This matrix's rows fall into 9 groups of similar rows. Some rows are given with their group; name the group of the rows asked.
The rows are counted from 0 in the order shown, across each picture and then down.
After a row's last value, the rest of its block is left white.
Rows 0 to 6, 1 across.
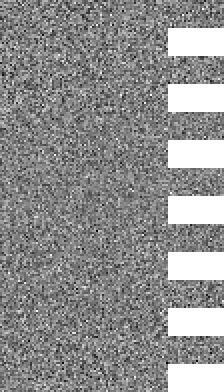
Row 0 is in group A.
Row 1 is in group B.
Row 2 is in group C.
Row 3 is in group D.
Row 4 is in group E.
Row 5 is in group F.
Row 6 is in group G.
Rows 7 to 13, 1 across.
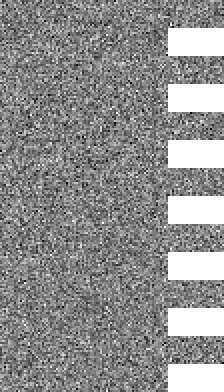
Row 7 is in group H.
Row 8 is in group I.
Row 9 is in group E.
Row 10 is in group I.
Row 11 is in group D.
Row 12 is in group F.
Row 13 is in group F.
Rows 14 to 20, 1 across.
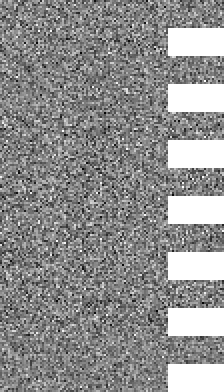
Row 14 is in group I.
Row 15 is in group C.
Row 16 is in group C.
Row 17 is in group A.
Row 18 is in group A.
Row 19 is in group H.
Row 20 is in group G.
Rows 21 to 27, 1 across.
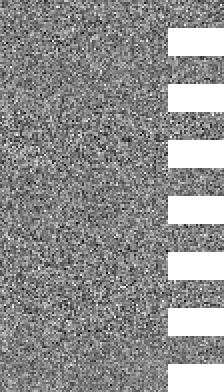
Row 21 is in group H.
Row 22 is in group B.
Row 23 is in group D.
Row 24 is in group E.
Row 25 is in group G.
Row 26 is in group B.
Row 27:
C
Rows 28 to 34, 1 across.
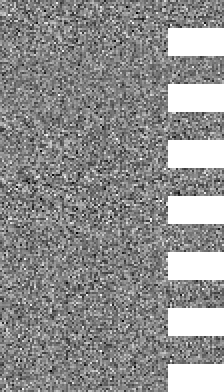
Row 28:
C
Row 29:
B
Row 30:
C
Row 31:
C
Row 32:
F
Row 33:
A
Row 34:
A
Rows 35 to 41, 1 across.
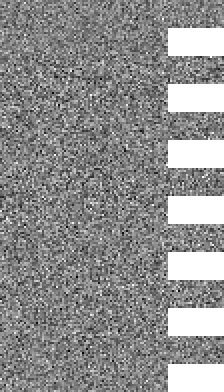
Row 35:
F
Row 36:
H
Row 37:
C
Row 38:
A
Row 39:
F
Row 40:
I
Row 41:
A
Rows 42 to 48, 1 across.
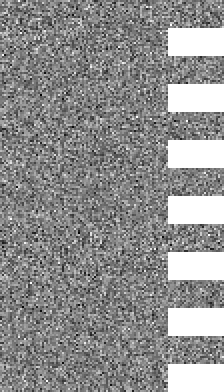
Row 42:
D
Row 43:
B
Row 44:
C
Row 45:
C
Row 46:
B
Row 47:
E
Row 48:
F
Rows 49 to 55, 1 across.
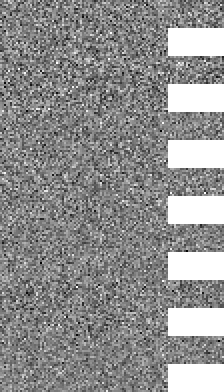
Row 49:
I
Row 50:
H
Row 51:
I
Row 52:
C
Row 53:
B
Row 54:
E
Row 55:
F
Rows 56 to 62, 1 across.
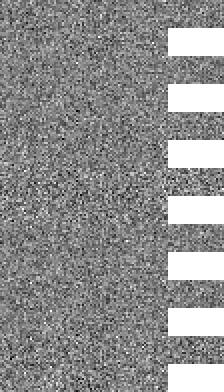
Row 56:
E
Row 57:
E
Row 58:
F
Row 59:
F
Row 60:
E
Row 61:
E
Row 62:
E
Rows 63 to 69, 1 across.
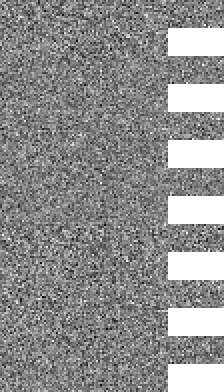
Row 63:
C
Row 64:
A
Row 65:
D
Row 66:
A
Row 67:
C
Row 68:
D
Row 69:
A
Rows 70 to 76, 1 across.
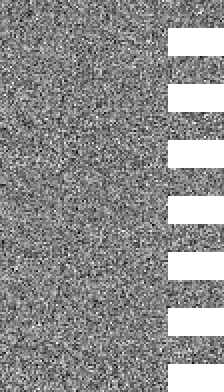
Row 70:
E
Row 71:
B
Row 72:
C
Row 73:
C
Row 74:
B
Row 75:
G
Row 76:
I
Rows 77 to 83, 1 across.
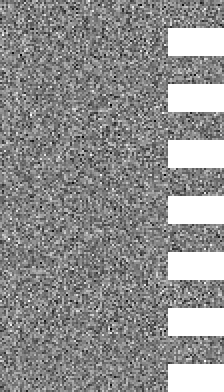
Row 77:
F
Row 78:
I
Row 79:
E
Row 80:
C
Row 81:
C
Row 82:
I
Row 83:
I
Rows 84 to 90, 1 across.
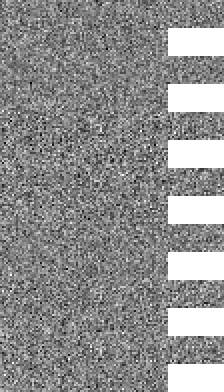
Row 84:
D
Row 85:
G
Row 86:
B
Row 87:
B
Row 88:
C
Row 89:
B
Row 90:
B
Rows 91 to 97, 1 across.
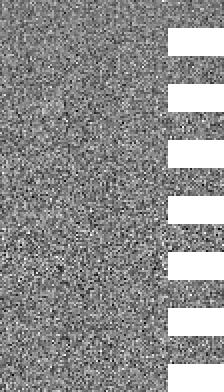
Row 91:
E
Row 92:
E
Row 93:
A
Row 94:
E
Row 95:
F
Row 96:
A
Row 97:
A
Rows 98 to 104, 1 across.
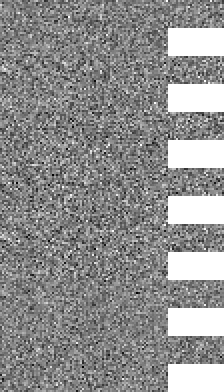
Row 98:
H
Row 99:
C
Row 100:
H
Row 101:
C
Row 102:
C
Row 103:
C
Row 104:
E
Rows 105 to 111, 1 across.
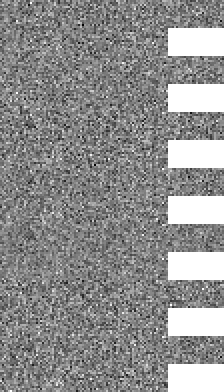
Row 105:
E
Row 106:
I
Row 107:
E
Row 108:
E
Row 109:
E
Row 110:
A
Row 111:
E
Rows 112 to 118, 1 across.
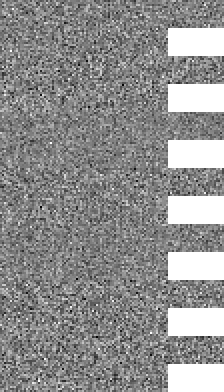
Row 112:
C
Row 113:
B
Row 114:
E
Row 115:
C
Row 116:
E
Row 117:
C
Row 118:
G
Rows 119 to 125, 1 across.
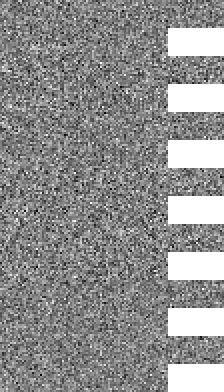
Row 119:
G
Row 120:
C
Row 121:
C
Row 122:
I
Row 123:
I
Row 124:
A
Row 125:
B
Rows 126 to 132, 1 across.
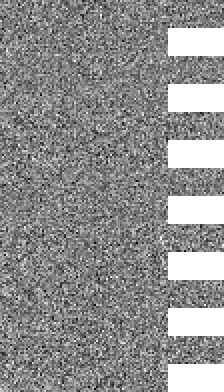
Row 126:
A
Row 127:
B
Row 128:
G
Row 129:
C
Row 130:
F
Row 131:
C
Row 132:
B
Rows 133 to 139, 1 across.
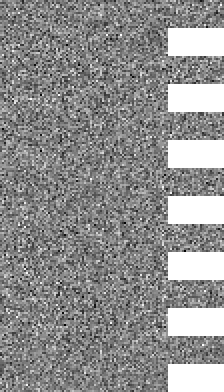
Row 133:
H
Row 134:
B
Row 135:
B
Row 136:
F
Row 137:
F
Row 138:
G
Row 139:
A
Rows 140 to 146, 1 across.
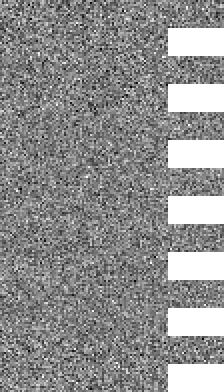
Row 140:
A
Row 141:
E
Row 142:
I
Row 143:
D
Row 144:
B
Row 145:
C
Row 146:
C
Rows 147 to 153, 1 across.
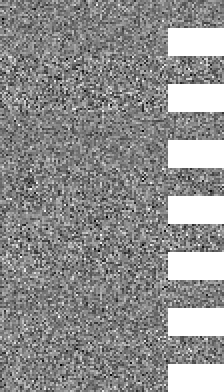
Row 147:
B
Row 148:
I
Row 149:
H
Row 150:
E
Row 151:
D
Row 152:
F
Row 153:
I
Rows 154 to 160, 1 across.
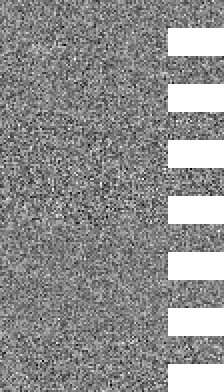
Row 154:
G
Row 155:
A
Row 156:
H
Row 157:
E
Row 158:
D
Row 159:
B
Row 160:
I
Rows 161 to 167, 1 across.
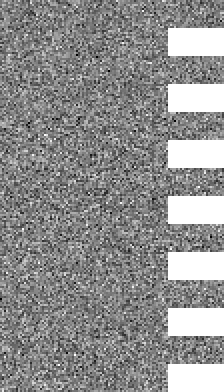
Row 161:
E
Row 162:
D
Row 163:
C
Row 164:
H
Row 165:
D
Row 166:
F
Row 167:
G
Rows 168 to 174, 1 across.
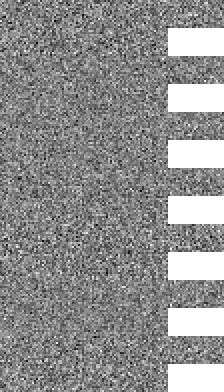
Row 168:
I
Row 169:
C
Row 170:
I
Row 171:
D
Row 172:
D
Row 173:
B
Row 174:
I
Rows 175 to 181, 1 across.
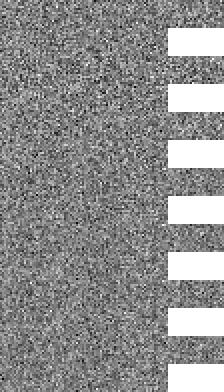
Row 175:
I
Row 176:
D
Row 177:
I
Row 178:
E
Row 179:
E
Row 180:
E
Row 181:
E
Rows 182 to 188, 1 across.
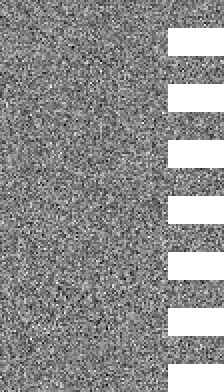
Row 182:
C
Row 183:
A
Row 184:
E
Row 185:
H
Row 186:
F
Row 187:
G
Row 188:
E
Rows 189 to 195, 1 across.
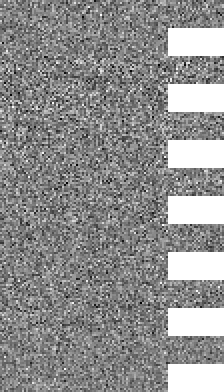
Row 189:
A
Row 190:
H
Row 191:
F
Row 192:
I
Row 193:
E
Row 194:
D
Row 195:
G
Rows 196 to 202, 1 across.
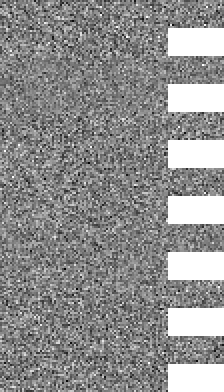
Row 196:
C
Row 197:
A
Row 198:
B
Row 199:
C
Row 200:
G
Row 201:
D
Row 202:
H
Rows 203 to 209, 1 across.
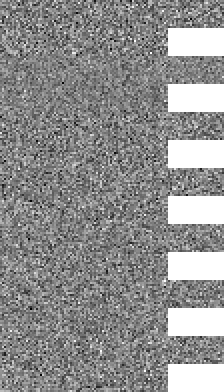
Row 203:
I
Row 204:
F
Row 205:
I
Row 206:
B
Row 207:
D
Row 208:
C
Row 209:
B
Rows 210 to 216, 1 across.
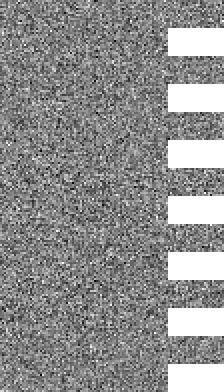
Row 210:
F
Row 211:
G
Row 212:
G
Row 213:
C
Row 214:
H
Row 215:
A
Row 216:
B
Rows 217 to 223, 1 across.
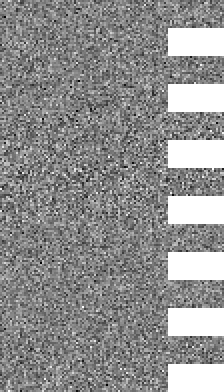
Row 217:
I
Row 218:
E
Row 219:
F
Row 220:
A
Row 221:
B
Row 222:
I
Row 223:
E
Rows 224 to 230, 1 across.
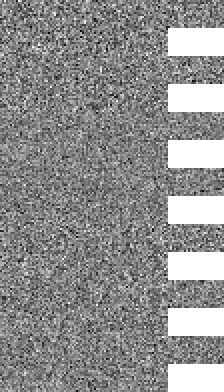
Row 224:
G
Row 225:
I
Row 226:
D
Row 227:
H
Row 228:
F
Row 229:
B
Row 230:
E
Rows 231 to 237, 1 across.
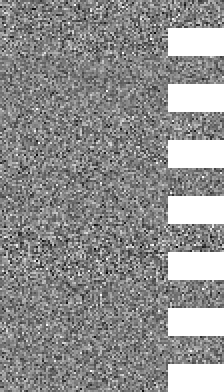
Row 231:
B
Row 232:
H
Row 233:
I
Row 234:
A
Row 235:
D
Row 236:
A
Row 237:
I
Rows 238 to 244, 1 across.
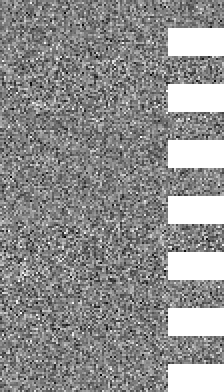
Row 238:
E
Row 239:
G
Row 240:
H
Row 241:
B
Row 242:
F
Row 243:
D
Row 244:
I
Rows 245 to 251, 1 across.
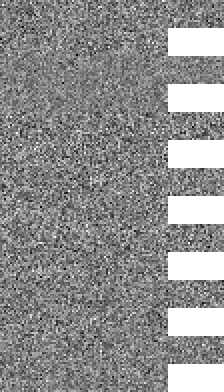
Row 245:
E
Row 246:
F
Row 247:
D
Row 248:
B
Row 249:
G
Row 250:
H
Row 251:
A
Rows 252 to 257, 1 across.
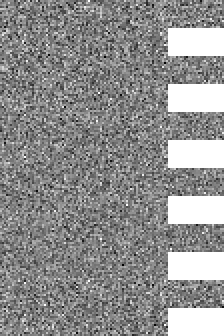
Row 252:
F
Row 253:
C
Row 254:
F
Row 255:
C
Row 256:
A
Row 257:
F
